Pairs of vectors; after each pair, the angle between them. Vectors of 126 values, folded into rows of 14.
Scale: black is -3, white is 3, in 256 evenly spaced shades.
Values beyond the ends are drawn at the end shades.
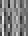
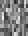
partly aligned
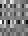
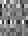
nearly parallel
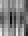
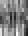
nearly parallel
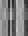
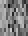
partly aligned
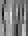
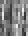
nearly opposite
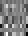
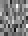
partly opposed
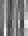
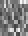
orthogonal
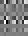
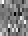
orthogonal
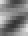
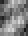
nearly opposite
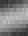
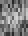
partly aligned
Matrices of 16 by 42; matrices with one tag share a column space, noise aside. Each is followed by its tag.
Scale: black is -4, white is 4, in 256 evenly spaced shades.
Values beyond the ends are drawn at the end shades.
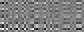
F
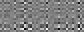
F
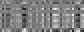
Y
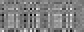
Y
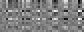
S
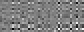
F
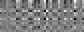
S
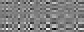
F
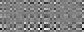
F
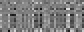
Y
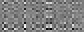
F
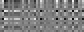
S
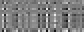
Y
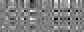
S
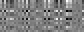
S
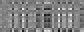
Y
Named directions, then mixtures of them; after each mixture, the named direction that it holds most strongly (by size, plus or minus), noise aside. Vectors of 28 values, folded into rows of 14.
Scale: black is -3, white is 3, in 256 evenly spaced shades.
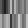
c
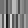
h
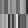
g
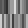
h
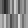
c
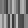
g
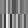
h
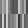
h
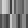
c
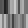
c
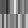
c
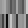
g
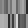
g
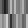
c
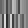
h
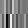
h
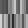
g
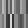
h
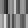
g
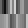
c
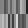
g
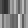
c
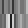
h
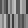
g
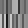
h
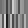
h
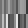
g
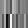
h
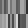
g
